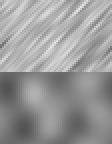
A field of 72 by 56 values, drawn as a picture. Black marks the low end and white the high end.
The table splits into 2 rows of 1 panel. Panel 1,1: high, slanting up to the right. Panel 2,1: middling, smooth.
